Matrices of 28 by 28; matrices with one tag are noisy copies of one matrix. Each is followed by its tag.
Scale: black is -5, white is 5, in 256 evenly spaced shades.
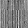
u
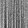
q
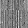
u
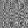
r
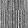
u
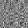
r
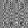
r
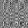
r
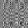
r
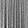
q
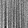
q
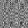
r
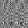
r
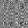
r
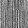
u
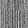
u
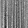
q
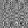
r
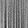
q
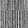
u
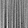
q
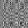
r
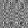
r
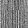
u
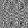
r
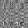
r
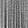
q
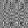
r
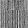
u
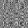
r
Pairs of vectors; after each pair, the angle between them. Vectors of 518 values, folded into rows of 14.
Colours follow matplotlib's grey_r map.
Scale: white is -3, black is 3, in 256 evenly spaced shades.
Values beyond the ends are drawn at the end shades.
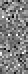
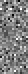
partly aligned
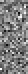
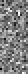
partly opposed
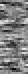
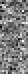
partly aligned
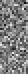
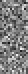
nearly parallel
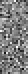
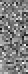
orthogonal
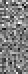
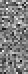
nearly parallel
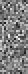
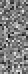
partly opposed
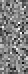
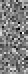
nearly opposite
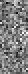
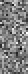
nearly parallel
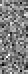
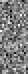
orthogonal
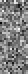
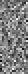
orthogonal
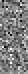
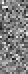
partly opposed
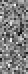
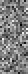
partly aligned
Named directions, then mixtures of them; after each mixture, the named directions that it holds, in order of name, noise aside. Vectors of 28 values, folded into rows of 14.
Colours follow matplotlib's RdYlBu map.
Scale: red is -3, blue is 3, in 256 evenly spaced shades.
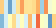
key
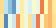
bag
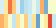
key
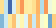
key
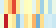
bag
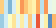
key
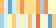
key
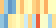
bag, key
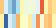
bag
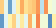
key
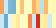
bag, key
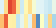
bag, key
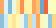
key
